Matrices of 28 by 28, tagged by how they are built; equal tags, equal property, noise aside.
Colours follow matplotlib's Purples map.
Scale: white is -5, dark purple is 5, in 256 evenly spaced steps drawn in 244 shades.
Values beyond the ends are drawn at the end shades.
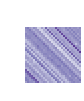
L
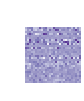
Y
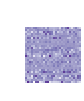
Y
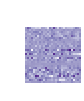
Y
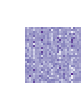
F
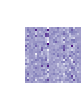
F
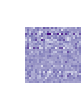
Y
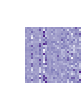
F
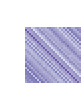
L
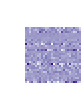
Y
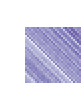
L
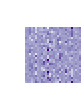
F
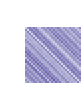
L
